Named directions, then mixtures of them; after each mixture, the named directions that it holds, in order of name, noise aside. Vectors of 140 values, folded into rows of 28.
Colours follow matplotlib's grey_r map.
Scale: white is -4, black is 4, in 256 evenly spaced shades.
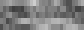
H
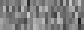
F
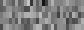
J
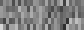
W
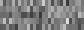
J, W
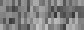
F, H, W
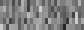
F, W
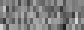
F, W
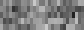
F, H, W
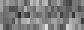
H, J, W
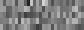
J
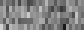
F, H, W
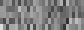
W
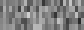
F, J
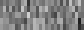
F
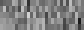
F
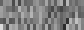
W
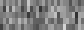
F, W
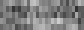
F, H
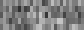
F, H, J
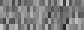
W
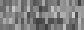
F, H, W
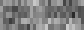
H, W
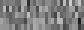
F
